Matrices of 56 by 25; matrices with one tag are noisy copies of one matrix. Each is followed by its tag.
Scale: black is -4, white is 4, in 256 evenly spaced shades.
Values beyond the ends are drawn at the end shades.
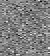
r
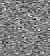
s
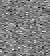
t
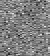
r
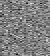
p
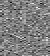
p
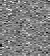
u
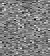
s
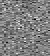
s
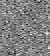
r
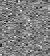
u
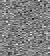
r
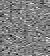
p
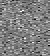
s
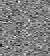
u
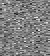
s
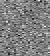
r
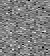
t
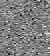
r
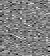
p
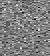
s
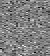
t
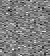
t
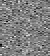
u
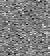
r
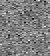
r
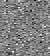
r
